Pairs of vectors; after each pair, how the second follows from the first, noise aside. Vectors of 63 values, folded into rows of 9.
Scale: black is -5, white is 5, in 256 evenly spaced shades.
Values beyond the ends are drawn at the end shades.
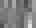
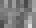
copied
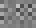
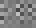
copied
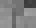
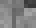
copied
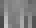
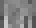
copied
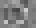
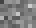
shuffled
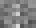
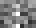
scaled up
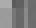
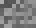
sign-scrambled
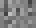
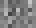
negated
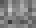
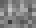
copied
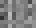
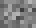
shuffled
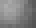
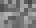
shuffled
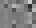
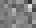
negated
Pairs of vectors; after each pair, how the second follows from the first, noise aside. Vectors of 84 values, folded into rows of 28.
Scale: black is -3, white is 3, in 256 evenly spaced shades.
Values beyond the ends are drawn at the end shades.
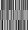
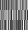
wrapped around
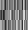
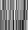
wrapped around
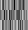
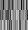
wrapped around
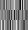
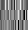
wrapped around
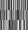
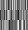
copied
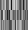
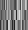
wrapped around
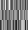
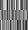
wrapped around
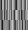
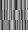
copied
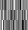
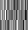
wrapped around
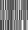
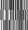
wrapped around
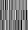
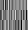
copied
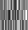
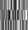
copied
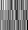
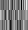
wrapped around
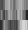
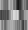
wrapped around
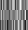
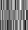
copied
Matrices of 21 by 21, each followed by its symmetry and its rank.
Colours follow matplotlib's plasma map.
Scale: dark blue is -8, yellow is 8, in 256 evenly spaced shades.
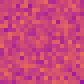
symmetric, full rank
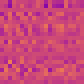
neither, rank three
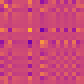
symmetric, rank two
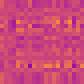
neither, rank three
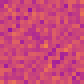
symmetric, full rank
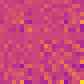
symmetric, rank three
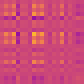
symmetric, rank one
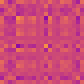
symmetric, rank two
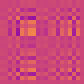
symmetric, rank one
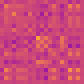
symmetric, rank three
